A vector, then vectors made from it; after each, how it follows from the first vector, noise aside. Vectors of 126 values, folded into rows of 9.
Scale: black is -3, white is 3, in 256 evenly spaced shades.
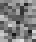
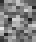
wrapped around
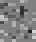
partly zeroed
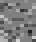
partly zeroed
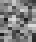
wrapped around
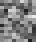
wrapped around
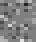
partly zeroed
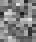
wrapped around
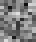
wrapped around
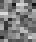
wrapped around
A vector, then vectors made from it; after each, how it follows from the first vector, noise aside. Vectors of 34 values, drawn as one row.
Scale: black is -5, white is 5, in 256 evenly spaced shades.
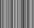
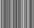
negated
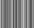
negated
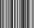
scaled up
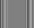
partly zeroed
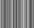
negated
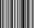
scaled up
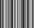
scaled up
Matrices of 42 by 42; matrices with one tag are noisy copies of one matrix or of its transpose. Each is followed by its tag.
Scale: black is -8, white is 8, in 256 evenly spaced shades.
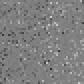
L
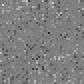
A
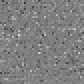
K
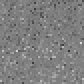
L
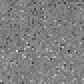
L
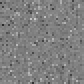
K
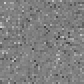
A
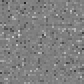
K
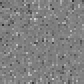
K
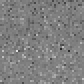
L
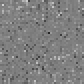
A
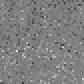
L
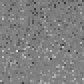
L
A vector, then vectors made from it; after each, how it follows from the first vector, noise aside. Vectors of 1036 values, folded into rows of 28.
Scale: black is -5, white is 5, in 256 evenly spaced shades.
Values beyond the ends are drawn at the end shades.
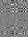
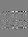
partly zeroed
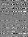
sign-scrambled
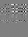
partly zeroed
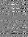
sign-scrambled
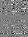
sign-scrambled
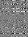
sign-scrambled
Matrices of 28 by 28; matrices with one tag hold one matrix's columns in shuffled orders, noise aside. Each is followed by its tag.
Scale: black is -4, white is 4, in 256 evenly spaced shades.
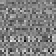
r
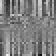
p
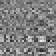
r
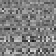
r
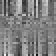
p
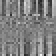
p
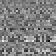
r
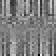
p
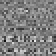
r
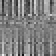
p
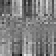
p
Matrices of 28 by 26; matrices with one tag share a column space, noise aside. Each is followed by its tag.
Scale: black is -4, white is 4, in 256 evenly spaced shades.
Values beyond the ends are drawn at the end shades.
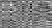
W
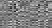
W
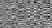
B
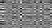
B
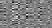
B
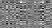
B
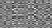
B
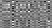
W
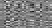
W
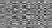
B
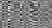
W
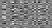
B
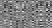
W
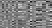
W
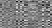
W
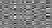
B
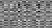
W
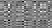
W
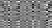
W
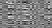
B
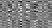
W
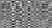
W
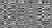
B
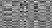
W
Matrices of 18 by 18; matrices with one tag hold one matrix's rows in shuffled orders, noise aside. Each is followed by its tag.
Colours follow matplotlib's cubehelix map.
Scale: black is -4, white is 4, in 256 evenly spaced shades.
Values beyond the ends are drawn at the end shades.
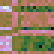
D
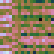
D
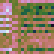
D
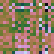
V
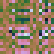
V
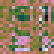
V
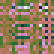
V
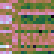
D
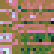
D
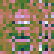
V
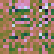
V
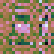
V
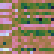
D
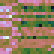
D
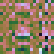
V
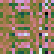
V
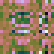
V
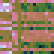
D
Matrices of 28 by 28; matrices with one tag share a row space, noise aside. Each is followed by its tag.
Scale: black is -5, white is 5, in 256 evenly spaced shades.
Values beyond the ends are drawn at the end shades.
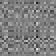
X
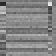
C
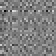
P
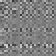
P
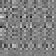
P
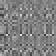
P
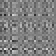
P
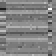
C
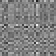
X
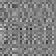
P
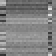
C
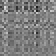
X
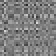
X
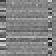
C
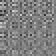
P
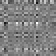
X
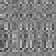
P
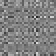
X
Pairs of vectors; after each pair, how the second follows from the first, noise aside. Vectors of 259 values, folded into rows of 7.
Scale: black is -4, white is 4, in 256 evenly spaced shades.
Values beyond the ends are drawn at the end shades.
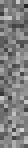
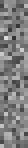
shuffled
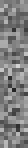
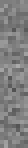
shrunk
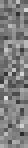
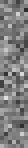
sign-scrambled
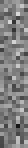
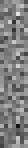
copied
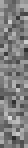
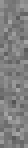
shrunk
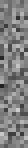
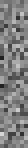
copied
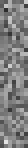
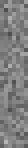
shrunk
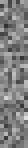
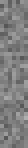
shrunk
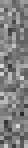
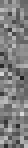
sign-scrambled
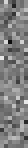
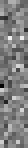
shuffled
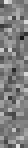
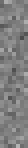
shrunk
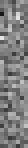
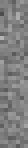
shrunk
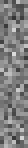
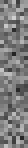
sign-scrambled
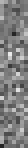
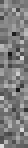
sign-scrambled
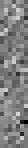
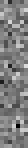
shuffled
